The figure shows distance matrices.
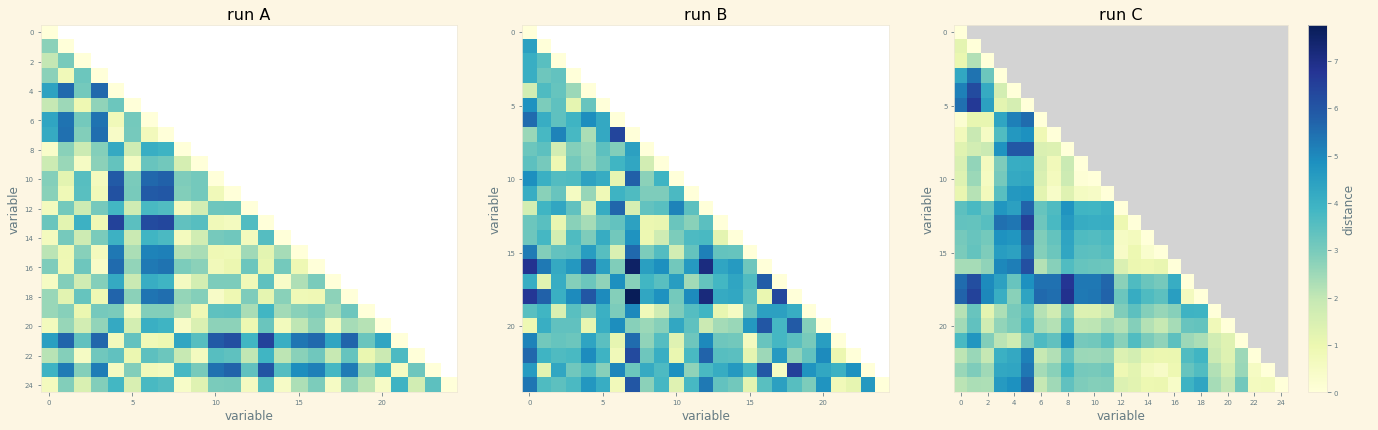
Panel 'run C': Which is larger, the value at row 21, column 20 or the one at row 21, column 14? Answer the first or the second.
the second
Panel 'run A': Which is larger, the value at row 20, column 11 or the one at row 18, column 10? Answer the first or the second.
the first
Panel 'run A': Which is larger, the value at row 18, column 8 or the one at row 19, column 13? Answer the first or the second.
the second
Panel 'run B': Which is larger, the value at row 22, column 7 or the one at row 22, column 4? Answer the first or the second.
the first
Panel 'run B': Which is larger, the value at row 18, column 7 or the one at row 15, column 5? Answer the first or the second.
the first
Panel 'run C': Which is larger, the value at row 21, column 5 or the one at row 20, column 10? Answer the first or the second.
the first
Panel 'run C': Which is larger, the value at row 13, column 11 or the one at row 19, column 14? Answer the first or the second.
the first
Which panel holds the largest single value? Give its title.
run B
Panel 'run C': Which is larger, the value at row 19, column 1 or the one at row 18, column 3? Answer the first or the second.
the second
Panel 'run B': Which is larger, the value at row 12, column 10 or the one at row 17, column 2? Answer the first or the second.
the first
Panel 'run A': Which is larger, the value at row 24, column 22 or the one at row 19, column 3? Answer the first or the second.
the second
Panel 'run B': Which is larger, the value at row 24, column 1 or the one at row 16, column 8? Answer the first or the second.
the second
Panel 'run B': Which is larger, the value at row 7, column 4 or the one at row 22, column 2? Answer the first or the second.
the second
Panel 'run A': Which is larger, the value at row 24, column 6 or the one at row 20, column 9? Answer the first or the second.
the first
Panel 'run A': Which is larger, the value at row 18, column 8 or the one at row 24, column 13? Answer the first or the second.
the second
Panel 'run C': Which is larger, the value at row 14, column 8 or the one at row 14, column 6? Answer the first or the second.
the first
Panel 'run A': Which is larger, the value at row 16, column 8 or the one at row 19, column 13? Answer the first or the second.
the second
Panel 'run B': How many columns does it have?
25
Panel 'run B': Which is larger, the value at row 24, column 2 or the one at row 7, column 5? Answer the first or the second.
the second
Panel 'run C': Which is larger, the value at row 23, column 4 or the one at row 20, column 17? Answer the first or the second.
the first
